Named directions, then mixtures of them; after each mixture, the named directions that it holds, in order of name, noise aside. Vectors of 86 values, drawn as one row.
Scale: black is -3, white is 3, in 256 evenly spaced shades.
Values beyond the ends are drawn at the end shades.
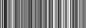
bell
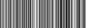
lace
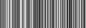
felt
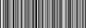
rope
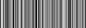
rope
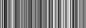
bell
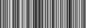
felt, rope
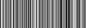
lace, rope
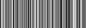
lace, rope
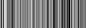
bell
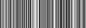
lace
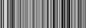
bell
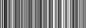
bell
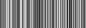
felt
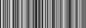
felt, rope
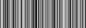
lace, rope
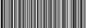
lace, rope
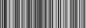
bell, felt
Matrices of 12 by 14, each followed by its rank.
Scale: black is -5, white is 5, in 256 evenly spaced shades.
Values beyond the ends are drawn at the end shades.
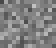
full rank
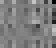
two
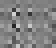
two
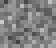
full rank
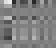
one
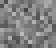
full rank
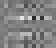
two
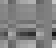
one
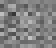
two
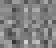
two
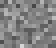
full rank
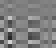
one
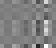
one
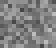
full rank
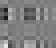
one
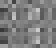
two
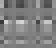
one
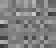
two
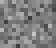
full rank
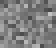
full rank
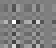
one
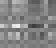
two
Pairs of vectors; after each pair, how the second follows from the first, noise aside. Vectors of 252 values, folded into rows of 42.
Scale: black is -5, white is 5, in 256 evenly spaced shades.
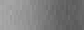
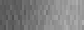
negated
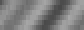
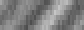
negated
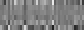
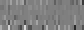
partly zeroed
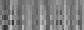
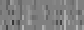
partly zeroed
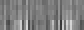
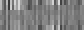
wrapped around
